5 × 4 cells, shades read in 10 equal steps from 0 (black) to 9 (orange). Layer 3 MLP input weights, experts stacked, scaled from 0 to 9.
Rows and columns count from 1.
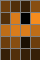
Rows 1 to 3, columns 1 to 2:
4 3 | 3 8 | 7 8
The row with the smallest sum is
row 5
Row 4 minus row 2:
1 -3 1 -5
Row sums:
14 20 30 14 9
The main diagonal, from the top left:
4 8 8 4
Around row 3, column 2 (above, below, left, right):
8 5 7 8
